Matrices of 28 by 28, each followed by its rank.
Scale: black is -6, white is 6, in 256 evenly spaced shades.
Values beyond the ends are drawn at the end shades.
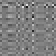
two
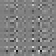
two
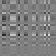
one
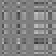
one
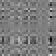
two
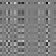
one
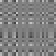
one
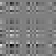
one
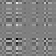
one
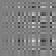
one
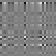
one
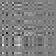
two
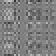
two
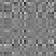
two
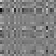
two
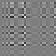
one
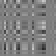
one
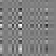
one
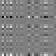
one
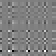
one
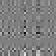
two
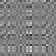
two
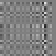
one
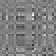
two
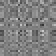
two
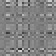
two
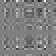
two
